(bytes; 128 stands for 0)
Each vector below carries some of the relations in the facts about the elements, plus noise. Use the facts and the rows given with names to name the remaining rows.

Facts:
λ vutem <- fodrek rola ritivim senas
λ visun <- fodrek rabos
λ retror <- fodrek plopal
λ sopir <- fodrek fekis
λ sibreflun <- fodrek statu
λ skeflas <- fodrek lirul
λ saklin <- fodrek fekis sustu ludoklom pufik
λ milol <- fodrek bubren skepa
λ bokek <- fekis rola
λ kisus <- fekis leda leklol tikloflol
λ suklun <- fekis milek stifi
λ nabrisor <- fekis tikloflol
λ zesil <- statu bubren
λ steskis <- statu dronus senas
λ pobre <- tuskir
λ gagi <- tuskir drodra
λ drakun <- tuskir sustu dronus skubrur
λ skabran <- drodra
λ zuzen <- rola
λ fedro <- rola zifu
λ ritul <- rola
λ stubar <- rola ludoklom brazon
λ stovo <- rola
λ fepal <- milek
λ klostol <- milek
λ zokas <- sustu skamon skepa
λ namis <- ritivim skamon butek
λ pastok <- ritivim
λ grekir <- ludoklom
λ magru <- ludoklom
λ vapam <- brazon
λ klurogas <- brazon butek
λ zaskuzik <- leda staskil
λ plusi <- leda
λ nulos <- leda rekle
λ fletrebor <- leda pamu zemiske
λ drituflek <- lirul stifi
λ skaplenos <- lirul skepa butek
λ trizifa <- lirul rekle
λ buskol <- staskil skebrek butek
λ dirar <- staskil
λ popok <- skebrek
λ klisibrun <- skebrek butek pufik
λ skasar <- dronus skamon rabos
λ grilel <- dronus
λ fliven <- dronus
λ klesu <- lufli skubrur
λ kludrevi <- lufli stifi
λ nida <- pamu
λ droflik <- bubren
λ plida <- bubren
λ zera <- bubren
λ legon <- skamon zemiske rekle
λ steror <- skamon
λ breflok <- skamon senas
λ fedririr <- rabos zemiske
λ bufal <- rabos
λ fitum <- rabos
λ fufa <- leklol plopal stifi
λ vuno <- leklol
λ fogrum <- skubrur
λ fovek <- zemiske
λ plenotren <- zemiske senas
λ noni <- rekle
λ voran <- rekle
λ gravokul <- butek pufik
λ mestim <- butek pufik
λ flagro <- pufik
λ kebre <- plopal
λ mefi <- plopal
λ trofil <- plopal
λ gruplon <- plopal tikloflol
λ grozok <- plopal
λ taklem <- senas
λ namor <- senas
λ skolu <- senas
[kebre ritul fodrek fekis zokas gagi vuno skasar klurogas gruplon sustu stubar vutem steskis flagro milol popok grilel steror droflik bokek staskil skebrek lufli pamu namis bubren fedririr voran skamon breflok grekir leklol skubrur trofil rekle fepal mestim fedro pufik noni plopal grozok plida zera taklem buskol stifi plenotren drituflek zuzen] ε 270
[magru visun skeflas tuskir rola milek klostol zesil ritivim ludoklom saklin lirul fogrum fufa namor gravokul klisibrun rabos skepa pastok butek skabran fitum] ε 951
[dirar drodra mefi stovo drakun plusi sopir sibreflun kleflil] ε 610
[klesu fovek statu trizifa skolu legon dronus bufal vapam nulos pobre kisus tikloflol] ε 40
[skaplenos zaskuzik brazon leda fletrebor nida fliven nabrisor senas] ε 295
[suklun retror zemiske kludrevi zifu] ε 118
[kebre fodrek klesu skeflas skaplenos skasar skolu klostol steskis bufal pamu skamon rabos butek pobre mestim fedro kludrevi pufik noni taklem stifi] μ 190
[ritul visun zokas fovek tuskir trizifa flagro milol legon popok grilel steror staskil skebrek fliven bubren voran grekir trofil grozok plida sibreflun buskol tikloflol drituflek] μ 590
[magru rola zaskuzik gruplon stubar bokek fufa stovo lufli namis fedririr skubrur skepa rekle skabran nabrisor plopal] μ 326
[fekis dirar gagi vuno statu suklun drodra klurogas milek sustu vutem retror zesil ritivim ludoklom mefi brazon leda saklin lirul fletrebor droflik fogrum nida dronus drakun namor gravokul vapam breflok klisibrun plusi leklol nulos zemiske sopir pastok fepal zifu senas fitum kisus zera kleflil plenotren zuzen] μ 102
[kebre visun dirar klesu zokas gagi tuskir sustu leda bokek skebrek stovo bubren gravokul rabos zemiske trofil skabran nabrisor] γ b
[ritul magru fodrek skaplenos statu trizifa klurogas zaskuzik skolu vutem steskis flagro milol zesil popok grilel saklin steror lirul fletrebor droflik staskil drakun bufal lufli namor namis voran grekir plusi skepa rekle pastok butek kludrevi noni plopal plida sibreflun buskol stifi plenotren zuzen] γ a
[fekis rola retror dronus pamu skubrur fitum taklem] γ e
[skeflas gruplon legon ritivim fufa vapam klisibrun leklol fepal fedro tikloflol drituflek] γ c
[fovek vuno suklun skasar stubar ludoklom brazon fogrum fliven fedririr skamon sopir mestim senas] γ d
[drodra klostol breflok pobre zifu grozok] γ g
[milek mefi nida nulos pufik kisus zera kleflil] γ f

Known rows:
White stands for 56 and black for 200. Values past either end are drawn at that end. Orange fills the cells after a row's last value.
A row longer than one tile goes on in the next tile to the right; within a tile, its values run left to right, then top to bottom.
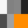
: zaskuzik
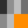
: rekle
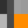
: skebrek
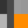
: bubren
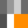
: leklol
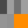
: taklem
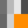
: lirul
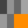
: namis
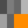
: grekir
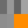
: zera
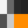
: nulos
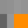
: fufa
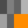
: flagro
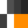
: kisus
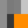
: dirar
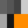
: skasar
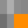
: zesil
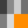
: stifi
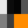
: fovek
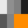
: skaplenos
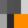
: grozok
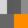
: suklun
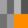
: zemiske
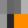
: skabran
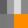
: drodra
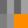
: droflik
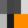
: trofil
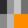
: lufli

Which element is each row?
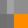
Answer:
skeflas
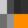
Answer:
trizifa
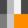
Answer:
rola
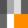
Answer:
fekis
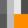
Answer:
ritivim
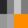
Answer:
staskil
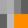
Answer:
retror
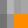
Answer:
plusi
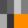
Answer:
tuskir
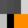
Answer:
zokas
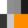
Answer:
fletrebor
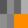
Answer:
noni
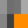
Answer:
klostol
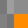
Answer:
magru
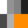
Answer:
nida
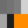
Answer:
stovo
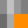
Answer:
fitum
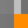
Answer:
ludoklom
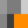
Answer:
sopir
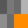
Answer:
drituflek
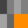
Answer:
sustu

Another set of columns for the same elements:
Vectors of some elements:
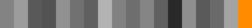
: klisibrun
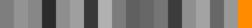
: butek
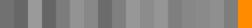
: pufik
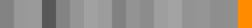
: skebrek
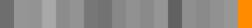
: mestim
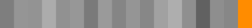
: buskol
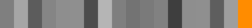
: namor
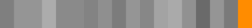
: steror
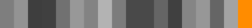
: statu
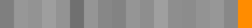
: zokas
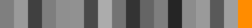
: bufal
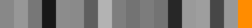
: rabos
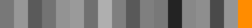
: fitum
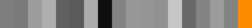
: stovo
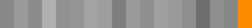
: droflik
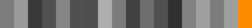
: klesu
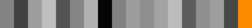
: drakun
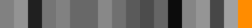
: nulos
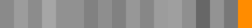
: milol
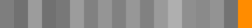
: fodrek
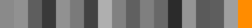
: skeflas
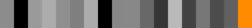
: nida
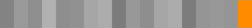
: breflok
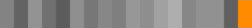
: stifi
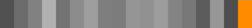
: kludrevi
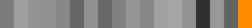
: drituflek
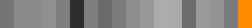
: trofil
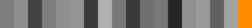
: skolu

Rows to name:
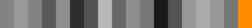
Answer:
skabran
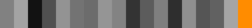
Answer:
legon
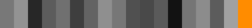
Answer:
kisus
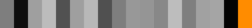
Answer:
drodra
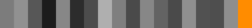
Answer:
fufa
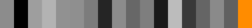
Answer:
skaplenos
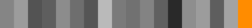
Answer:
gravokul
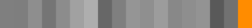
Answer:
pamu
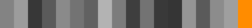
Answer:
vapam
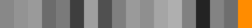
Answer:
gruplon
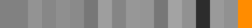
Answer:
fedro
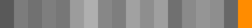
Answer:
zemiske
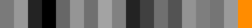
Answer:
tikloflol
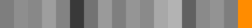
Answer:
grozok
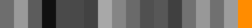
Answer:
milek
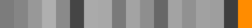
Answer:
gagi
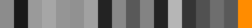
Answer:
zaskuzik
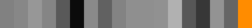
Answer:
fepal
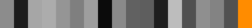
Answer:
fliven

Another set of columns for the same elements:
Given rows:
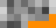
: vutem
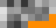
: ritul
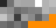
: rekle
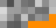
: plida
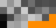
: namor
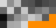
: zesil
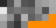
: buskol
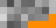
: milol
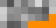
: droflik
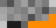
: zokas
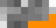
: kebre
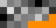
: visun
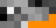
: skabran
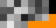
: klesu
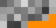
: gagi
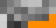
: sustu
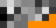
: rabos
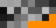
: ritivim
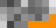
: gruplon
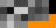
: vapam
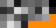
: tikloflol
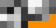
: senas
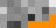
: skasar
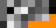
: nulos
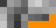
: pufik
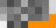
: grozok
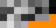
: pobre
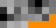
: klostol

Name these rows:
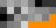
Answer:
fogrum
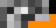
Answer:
legon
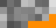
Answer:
vuno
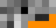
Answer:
zifu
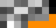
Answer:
statu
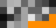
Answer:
lirul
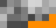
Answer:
skamon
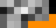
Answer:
dronus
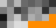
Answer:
drakun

